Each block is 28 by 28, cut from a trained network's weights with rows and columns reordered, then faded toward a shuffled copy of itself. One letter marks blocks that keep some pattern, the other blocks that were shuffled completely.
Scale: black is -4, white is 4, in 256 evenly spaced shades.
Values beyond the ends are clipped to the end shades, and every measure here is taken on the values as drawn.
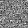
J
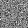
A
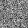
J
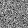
A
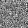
J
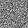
A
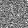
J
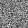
A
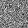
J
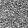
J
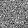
A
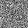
A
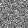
A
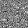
J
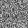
J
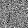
A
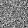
J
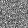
A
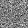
A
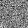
J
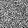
A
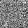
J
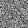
A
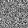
J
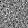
A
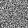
A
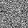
J
